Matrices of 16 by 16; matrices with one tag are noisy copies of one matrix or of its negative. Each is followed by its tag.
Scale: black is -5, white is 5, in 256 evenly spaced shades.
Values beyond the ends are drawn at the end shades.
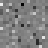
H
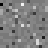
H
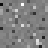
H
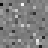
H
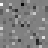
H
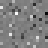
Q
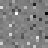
Q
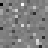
H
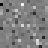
H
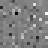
Q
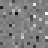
Q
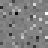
Q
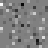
H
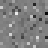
Q
